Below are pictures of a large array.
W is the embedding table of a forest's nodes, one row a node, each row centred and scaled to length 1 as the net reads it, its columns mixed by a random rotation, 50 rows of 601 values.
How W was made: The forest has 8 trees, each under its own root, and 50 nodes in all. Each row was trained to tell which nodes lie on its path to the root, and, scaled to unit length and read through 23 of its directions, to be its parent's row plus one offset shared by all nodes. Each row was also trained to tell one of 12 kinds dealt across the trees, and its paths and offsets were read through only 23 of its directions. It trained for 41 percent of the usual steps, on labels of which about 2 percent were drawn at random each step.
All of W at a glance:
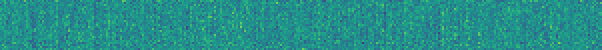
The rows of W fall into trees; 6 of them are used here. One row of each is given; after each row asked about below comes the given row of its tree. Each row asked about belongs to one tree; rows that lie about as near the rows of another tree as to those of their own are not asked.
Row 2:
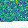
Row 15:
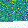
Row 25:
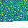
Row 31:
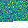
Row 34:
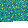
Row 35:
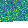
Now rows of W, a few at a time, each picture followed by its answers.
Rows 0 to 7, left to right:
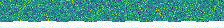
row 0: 31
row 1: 2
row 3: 15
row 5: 35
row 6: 31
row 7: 15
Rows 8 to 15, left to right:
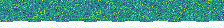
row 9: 34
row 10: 2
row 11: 34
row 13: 34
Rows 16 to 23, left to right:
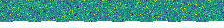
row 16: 15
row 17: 15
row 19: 15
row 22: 15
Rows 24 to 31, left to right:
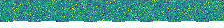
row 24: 15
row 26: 34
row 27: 34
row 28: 34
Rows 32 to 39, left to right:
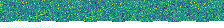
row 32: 34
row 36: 34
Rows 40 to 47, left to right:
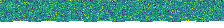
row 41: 31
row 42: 15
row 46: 31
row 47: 15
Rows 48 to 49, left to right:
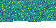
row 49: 34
